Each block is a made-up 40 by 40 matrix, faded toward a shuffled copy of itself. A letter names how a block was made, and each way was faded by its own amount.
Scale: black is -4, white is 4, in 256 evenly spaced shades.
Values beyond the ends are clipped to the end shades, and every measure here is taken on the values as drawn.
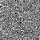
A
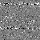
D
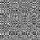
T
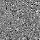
A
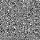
A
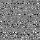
D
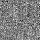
A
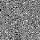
A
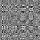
T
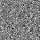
A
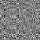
T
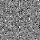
A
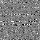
D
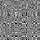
T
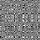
T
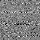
D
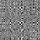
T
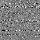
D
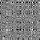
T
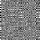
T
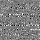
D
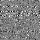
D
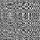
T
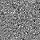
A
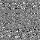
D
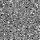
A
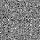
A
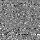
D
